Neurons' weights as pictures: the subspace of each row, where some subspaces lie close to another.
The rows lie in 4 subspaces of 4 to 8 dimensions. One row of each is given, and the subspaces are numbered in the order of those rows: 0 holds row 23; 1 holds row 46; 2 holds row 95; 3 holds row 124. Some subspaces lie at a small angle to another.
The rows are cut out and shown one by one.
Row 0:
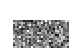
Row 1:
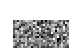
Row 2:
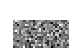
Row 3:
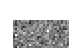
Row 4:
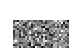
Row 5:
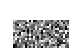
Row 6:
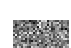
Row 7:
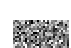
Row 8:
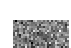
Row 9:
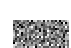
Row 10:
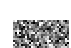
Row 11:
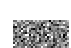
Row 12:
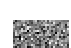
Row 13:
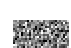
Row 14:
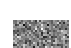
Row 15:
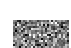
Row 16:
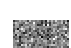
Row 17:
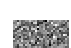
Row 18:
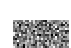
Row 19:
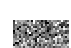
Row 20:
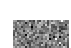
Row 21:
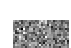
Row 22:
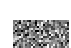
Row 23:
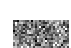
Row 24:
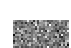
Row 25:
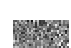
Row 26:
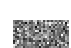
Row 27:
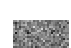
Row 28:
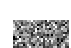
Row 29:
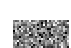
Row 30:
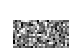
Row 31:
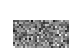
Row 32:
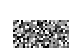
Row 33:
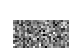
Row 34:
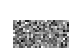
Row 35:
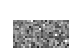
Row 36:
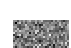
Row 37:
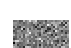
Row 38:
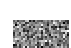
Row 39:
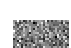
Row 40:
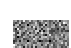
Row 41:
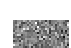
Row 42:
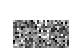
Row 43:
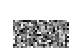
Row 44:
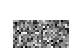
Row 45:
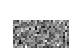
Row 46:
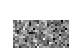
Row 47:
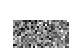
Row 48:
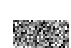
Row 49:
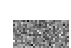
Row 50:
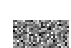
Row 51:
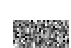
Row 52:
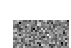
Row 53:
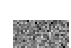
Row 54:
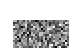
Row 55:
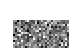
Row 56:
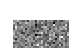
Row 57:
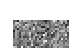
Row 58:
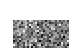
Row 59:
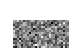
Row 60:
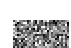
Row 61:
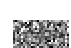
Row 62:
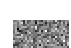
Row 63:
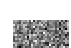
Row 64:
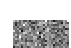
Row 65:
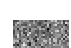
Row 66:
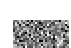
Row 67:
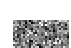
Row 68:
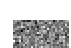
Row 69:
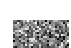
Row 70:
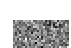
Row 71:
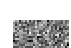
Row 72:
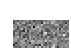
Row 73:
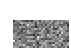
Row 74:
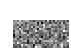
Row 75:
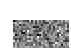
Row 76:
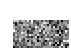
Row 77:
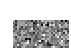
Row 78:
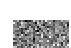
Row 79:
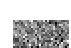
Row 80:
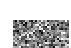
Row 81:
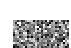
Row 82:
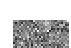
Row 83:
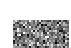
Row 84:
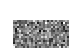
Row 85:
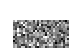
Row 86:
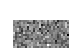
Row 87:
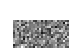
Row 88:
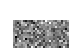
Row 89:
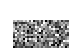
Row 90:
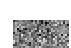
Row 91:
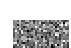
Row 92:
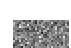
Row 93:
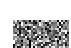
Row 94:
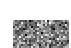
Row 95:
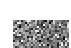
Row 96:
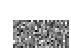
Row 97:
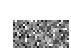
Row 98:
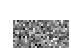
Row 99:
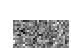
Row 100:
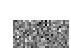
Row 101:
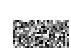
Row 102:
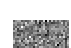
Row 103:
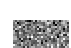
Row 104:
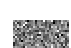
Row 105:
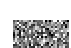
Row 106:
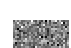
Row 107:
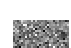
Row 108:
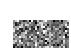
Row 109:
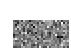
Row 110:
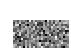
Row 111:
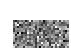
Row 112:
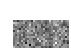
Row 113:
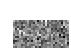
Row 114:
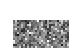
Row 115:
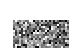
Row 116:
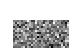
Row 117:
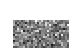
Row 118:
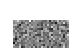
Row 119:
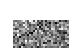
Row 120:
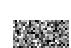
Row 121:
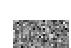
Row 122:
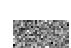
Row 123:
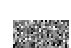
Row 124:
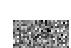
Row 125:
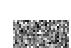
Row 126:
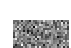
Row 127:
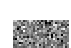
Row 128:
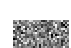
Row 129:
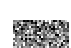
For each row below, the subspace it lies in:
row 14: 1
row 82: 1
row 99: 1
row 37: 2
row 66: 2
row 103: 2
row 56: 0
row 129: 0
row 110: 2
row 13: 3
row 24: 3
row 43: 1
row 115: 1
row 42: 3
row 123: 0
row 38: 2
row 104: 2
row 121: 0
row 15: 2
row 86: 1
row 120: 1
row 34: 2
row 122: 0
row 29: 2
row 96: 0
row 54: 2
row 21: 1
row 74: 2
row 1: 3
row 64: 0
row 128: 2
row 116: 2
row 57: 0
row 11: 2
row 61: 1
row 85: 1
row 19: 2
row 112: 0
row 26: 2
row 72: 2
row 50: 2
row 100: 0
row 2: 2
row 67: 1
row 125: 1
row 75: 0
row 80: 1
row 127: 2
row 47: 0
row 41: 3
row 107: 1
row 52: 2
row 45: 0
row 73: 0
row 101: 0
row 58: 3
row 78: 3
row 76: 0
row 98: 1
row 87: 3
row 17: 2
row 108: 0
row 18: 2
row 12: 1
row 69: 3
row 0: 0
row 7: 1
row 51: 3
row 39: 2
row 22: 2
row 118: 2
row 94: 3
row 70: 1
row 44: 1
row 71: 0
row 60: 3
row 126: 2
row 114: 1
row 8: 1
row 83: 1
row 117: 2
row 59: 2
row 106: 0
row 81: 2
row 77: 1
